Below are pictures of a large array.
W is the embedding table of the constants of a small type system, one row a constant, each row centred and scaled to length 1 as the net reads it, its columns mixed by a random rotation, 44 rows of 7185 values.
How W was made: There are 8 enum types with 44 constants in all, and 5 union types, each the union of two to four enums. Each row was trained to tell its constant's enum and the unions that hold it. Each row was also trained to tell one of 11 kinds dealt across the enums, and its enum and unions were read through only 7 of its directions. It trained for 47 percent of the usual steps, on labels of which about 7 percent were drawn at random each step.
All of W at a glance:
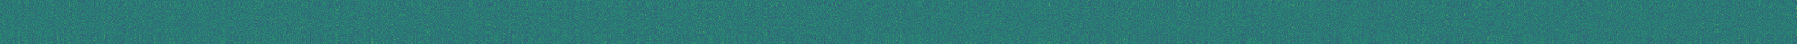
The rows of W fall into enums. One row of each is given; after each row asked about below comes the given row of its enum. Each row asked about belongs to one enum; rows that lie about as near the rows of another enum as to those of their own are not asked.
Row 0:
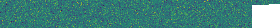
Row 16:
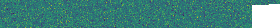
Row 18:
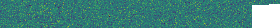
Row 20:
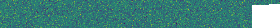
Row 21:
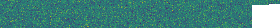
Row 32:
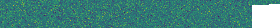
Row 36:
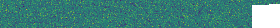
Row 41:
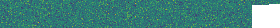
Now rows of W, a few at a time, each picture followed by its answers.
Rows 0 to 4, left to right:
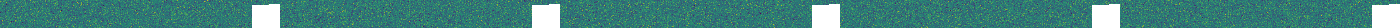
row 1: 18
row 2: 36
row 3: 36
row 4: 36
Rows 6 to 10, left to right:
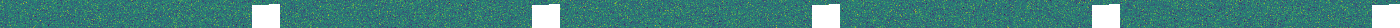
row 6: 18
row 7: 16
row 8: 0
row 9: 32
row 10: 0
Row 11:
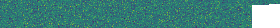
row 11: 36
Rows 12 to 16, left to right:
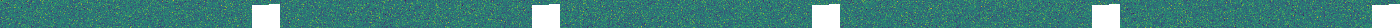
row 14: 21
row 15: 21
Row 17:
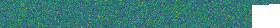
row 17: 32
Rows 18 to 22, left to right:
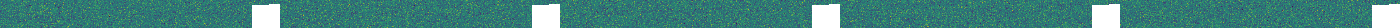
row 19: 36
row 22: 0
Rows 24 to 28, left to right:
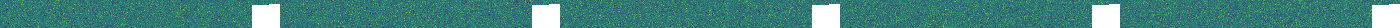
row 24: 32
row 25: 32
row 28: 18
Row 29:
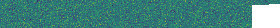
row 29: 16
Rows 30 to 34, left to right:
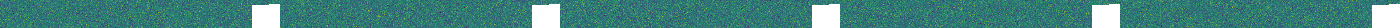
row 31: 32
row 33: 21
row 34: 0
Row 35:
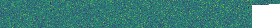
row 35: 0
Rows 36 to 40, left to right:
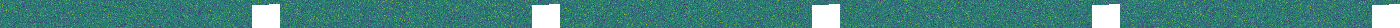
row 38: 0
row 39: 41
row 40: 32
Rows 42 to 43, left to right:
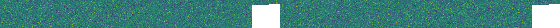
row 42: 36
